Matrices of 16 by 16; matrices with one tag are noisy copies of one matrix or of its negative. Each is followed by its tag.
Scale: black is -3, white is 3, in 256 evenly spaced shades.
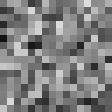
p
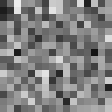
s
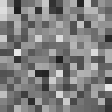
s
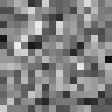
p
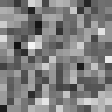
p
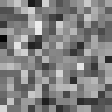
p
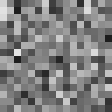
s
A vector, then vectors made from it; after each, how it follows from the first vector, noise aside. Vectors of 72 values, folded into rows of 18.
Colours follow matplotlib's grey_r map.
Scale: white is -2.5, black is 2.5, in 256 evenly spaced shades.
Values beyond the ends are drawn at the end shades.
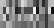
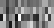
reversed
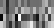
reversed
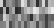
sign-scrambled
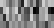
sign-scrambled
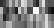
sign-scrambled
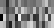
reversed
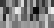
sign-scrambled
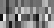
reversed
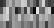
sign-scrambled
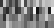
sign-scrambled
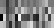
reversed
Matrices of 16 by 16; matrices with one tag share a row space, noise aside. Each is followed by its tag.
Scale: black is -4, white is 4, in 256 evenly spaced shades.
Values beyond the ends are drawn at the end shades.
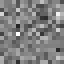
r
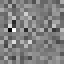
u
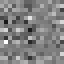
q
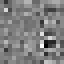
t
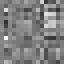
t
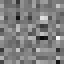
r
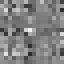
q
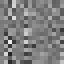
u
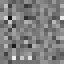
u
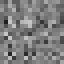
u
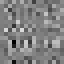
u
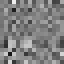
u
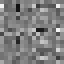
r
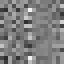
q
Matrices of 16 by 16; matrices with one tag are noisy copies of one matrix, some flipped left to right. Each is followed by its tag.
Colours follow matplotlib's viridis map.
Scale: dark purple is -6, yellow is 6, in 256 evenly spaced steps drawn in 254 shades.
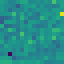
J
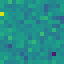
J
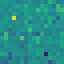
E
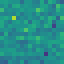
E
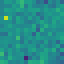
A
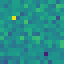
E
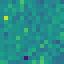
A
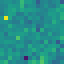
A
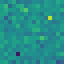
E
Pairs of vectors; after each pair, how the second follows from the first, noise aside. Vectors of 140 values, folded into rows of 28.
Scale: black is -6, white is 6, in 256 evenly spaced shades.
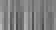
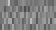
shuffled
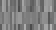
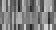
scaled up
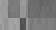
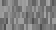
shuffled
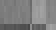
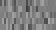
shuffled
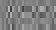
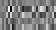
scaled up
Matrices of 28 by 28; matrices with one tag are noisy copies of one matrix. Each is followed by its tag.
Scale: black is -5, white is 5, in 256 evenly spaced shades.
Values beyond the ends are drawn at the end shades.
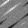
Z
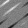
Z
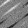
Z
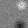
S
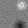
S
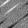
Z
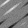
Z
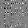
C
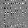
C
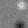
S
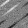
Z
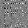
C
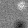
S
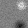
S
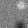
S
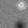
S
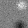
S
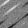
Z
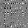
C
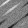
Z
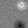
S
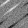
Z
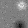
S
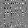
C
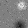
S
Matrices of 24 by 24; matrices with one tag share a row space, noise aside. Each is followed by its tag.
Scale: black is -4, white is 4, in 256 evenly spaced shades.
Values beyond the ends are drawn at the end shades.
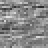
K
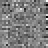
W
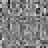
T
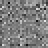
T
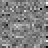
W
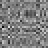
T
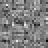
W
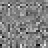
T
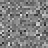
T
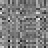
T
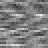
K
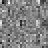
T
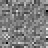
W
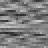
K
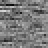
K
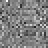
T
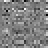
W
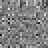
T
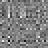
T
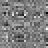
W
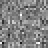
T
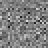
T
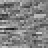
K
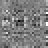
W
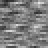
K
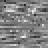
K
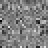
T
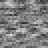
K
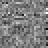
W
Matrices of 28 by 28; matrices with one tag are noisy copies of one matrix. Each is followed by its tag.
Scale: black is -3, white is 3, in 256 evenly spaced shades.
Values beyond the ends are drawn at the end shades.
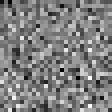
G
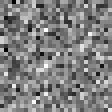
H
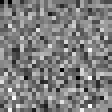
G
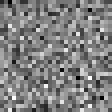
G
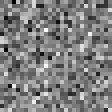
H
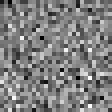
G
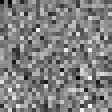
G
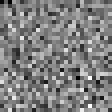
G
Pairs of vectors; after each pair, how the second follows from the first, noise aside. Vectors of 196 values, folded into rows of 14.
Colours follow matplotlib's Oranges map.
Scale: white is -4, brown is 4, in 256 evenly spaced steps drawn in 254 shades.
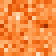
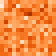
wrapped around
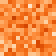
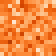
wrapped around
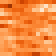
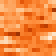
wrapped around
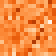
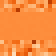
partly zeroed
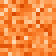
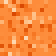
partly zeroed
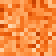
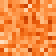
wrapped around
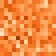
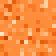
partly zeroed
